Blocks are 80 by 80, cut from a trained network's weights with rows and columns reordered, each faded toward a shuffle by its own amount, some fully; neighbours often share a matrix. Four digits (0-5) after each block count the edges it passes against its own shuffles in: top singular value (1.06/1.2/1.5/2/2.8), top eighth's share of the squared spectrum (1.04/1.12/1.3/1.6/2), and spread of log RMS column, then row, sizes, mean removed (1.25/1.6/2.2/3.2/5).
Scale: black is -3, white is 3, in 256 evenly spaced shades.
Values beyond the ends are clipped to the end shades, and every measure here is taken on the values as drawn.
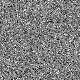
0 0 0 0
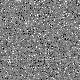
0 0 0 0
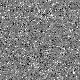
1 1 0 0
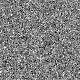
0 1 0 0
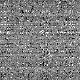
3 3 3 2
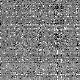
3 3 3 2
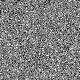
0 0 0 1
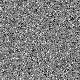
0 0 0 0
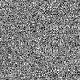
3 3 1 1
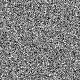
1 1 0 0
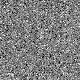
1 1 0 0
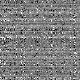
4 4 3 2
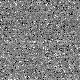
1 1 0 0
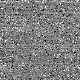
2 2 1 1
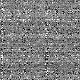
3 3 3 2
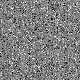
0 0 0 0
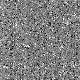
1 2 0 1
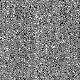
2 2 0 2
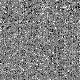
2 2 0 2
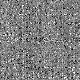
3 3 0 2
